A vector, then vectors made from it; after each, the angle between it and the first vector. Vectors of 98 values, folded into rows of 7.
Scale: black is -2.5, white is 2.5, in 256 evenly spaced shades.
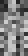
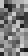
orthogonal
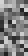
orthogonal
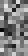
partly opposed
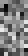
partly aligned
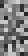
orthogonal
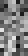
nearly parallel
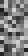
orthogonal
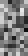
partly opposed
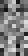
nearly parallel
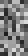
orthogonal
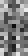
nearly opposite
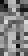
nearly parallel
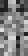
nearly parallel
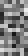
orthogonal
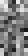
nearly opposite
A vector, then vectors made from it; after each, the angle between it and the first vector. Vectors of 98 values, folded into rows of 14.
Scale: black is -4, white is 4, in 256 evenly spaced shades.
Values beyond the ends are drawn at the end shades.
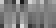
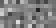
partly opposed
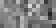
partly aligned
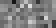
orthogonal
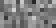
partly opposed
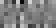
nearly parallel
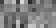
nearly opposite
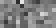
partly opposed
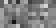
partly opposed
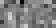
partly aligned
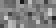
partly aligned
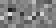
orthogonal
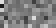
orthogonal
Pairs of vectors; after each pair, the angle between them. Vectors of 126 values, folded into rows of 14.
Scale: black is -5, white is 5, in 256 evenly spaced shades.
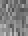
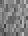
partly opposed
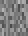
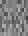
partly opposed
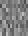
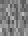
partly aligned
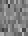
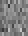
nearly parallel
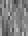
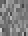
partly aligned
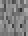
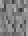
nearly parallel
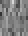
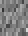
orthogonal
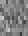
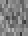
nearly parallel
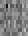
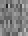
nearly parallel
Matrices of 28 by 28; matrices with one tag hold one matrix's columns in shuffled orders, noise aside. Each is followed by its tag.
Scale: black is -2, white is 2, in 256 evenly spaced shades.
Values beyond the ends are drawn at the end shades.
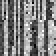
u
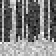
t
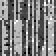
u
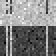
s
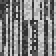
u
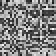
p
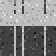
s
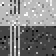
s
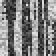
u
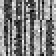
u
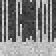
t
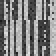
u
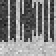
t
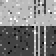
s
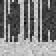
t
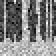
t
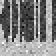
t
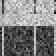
s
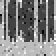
t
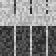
s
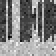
t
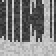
t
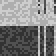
s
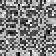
p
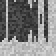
t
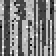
u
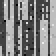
u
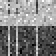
s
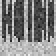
t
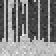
t
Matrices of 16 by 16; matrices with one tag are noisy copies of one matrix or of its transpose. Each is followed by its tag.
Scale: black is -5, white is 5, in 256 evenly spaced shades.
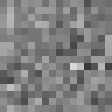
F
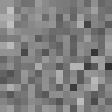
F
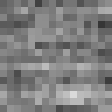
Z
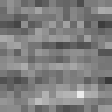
Z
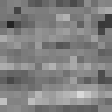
Z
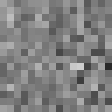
F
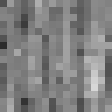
Z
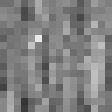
Z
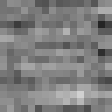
Z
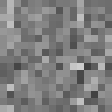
F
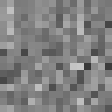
F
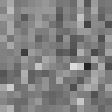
F
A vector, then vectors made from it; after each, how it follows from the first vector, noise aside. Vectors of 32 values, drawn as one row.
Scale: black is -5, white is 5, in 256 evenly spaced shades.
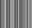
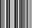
scaled up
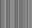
shrunk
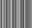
wrapped around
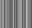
reversed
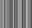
reversed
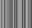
reversed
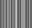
wrapped around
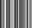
scaled up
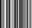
scaled up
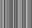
reversed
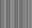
shrunk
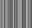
reversed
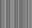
shrunk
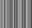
reversed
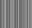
shrunk
